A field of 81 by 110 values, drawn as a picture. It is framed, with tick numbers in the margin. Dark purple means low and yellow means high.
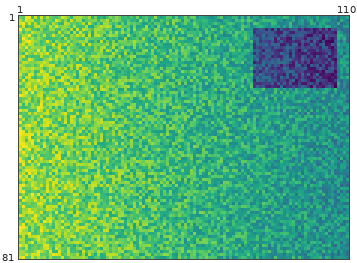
Odd patch: lower, in the top right. Slope: up to the left. Ninth with the lowest average: top right. Stripes: none.
